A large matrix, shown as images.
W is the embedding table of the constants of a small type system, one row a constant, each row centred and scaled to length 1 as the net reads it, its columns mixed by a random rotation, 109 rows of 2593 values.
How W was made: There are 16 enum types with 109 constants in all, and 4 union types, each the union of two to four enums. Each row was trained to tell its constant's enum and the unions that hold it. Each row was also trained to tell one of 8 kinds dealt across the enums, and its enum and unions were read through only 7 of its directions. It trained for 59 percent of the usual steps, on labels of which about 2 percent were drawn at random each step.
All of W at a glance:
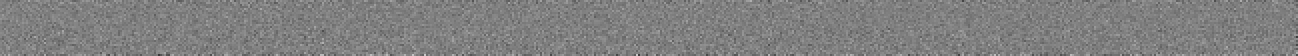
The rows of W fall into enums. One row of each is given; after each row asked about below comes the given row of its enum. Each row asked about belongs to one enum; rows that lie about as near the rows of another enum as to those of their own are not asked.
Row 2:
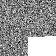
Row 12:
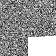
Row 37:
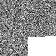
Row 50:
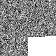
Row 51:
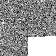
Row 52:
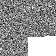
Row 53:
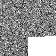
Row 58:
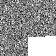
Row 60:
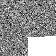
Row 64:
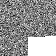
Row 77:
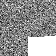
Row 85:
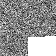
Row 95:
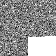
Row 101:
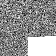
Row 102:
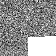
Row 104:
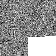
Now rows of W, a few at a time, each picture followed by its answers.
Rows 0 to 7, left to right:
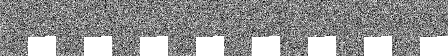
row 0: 85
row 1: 85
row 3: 85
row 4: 37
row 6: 53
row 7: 77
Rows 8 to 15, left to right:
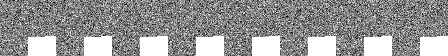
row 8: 37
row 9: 64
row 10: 51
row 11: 37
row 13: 37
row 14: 58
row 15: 102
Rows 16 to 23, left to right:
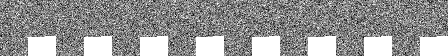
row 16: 104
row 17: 102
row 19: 52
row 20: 95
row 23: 2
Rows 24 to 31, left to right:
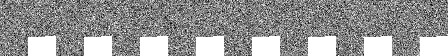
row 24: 12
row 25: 58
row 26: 85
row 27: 64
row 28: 53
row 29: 102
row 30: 104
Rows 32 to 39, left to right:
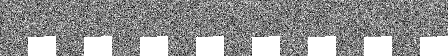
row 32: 104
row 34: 102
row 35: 12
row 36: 77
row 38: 102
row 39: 12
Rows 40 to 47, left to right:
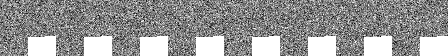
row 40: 60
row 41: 51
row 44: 77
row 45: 101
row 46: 58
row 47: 2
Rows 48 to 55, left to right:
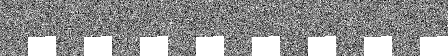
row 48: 102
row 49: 104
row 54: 2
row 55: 95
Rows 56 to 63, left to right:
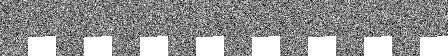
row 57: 51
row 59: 53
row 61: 64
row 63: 64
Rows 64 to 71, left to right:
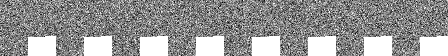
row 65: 104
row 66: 53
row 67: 37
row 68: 50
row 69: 12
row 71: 52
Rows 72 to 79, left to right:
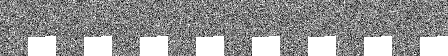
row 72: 64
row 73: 58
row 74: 85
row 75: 37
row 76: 53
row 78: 51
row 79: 51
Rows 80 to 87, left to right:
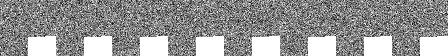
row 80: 51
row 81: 58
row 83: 12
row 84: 50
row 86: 77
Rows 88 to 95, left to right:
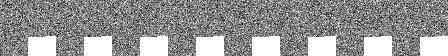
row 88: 102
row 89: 64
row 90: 85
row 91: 85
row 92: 95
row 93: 104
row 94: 51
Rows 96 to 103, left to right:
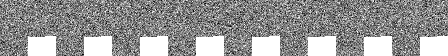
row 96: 2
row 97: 95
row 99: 95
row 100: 37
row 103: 64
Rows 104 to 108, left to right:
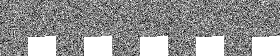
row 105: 53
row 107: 104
